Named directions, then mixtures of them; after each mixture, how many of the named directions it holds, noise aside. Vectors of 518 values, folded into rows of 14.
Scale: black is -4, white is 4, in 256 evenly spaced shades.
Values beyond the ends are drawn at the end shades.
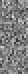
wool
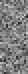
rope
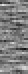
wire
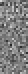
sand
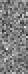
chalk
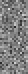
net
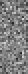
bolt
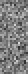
three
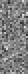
one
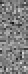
two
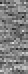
two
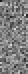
two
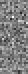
three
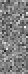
one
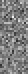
one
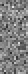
three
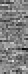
three
